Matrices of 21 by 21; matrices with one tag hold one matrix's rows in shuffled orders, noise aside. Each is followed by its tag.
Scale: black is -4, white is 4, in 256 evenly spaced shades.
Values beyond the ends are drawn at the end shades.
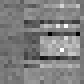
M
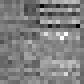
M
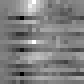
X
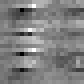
X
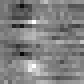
X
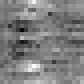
X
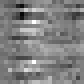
X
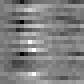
X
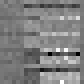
M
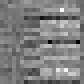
M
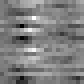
X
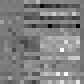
M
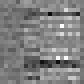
M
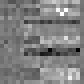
M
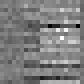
M
